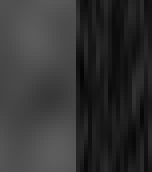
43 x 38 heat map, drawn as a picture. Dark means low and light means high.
It is made of 1 by 2 panels. Panel 1,1: low, smooth, faint in contrast. Panel 1,2: very low, streaked downward, faint in contrast.
